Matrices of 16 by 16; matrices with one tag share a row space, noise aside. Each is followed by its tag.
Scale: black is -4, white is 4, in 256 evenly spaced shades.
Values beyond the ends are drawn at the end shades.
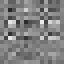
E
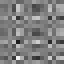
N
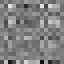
E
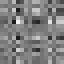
N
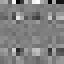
N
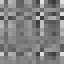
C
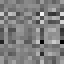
C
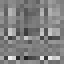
E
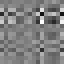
C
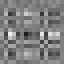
E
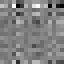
N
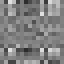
E
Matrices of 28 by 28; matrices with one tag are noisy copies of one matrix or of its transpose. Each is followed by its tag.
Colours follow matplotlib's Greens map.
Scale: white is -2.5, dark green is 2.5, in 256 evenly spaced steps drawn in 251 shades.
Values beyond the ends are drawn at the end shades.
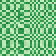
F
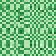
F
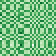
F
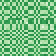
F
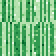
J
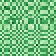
F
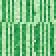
J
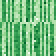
J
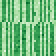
J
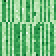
J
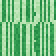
J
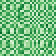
F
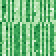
J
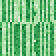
J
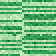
J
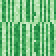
J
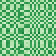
F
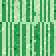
J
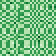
F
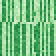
J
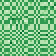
F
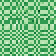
F
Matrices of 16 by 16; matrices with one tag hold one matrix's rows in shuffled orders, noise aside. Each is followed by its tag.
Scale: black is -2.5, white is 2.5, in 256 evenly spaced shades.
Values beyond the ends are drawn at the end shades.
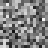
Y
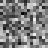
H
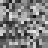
H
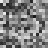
H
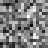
H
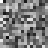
Y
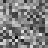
Y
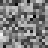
Y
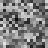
Y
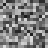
Y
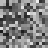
H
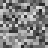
Y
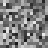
Y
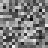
Y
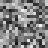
Y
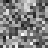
Y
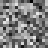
Y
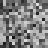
H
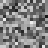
Y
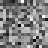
H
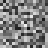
Y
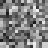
H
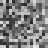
H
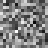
Y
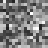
H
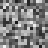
Y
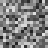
Y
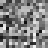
H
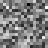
Y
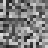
H
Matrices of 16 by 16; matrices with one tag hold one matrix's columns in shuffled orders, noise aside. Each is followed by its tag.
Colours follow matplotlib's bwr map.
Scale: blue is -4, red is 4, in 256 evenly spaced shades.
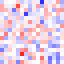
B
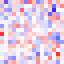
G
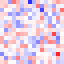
G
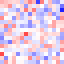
G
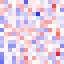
B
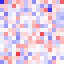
G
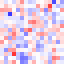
B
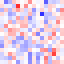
B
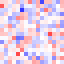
G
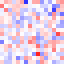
G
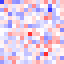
G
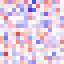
G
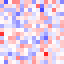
G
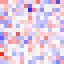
G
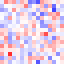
G
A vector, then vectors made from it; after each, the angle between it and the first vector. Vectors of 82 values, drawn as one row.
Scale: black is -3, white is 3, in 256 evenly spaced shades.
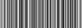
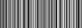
nearly opposite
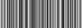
nearly parallel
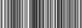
partly aligned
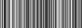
orthogonal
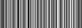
nearly opposite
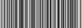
nearly parallel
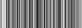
orthogonal
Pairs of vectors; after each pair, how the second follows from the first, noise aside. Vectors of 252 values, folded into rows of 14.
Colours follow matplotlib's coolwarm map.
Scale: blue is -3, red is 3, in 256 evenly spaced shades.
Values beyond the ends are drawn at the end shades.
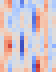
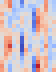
copied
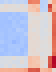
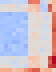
copied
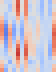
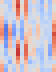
copied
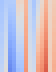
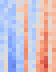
copied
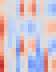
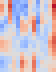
reversed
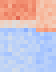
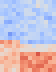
reversed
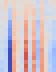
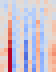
negated
